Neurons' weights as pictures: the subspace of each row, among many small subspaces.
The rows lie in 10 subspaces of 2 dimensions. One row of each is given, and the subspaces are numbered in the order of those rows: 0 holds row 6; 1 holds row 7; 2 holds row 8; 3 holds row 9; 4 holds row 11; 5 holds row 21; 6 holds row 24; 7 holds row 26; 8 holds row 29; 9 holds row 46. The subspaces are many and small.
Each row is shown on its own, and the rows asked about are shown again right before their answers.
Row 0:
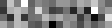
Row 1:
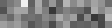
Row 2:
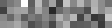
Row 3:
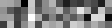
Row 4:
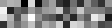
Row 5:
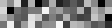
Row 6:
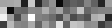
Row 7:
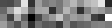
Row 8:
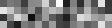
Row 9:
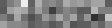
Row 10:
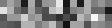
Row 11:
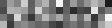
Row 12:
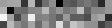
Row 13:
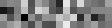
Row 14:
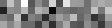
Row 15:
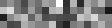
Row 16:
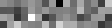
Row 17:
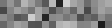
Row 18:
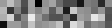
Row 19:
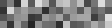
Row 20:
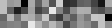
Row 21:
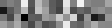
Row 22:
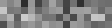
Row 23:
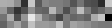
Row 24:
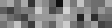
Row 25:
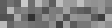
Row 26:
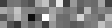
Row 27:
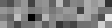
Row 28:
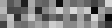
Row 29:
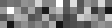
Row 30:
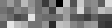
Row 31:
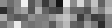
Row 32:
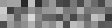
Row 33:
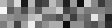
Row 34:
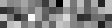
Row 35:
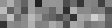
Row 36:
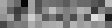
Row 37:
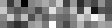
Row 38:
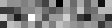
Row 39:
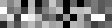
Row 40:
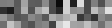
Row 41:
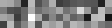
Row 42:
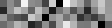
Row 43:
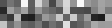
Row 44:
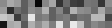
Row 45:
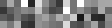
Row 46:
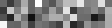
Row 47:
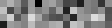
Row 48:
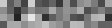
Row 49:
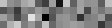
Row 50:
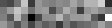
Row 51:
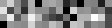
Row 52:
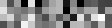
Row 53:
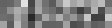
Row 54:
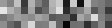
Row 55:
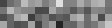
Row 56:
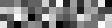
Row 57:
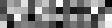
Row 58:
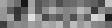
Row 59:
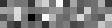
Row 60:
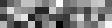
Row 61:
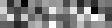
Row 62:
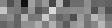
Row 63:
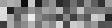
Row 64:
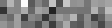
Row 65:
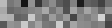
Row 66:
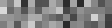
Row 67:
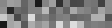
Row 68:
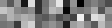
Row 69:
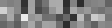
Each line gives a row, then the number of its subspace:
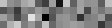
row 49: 7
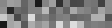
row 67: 9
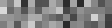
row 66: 8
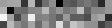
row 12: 0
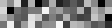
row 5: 8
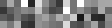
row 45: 6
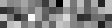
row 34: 2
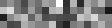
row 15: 0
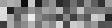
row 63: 0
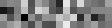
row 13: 5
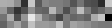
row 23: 1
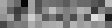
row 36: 3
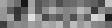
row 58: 3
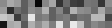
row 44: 9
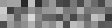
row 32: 0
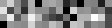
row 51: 9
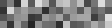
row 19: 8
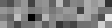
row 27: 1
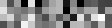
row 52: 6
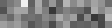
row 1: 3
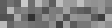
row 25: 5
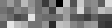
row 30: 4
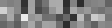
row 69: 5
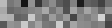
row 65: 6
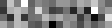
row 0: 4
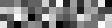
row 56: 3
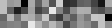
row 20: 1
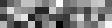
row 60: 6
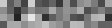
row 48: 7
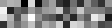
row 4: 0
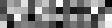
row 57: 4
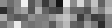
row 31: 2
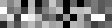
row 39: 5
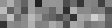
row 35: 9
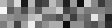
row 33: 8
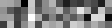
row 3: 2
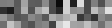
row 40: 8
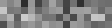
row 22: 5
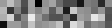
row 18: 9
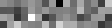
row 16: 3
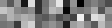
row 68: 6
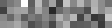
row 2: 3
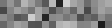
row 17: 1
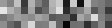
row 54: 8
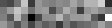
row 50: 1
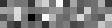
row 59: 7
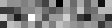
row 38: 2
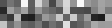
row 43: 5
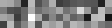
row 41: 2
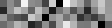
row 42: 1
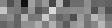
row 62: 7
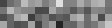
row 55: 6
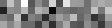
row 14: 7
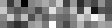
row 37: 4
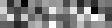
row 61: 4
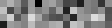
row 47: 9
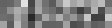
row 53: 2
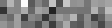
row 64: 7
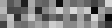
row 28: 4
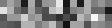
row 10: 0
